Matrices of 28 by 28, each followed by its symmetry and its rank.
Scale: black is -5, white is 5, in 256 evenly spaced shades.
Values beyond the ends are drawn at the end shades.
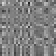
neither, rank three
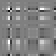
symmetric, rank one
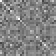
symmetric, rank five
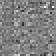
neither, rank five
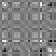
symmetric, rank two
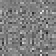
neither, rank five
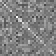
symmetric, rank five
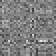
neither, rank five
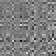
neither, rank three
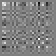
symmetric, rank two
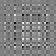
symmetric, rank one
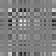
symmetric, rank one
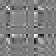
symmetric, rank two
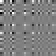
symmetric, rank one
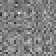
neither, rank five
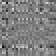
neither, rank three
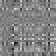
neither, rank three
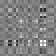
symmetric, rank two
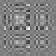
symmetric, rank two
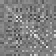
symmetric, rank five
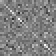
symmetric, rank five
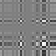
symmetric, rank one
